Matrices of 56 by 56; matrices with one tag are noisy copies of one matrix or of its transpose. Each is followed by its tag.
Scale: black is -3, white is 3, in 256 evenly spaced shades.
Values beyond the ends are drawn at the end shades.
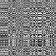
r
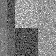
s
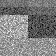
s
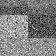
s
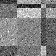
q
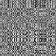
r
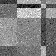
q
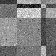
q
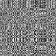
r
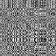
r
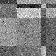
q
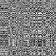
r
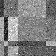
q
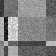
q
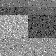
s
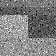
s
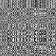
r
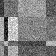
q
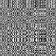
r
